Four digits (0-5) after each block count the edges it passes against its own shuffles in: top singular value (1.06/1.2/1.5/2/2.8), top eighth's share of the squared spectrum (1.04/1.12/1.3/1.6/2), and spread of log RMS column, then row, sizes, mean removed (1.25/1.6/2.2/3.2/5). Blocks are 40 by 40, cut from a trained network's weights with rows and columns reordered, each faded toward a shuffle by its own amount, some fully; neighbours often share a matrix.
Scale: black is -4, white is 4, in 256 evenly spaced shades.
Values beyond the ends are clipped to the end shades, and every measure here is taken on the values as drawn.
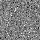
0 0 0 0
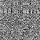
3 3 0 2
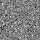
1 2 0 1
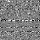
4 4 0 3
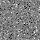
0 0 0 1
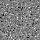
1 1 0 0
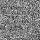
2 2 0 0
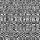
4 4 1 3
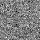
3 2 0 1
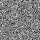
2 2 0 0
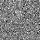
2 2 0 1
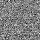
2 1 0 0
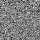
0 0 0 0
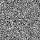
2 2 0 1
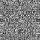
3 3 0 2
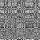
4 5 1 3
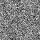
0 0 0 0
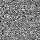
2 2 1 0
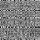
4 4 0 3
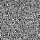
3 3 1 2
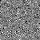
1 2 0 0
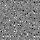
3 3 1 1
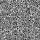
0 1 0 0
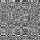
4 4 1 3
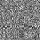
3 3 0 2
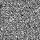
1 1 0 0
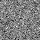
0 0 0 0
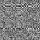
4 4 1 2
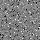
0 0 0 0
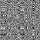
4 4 2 2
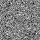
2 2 0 0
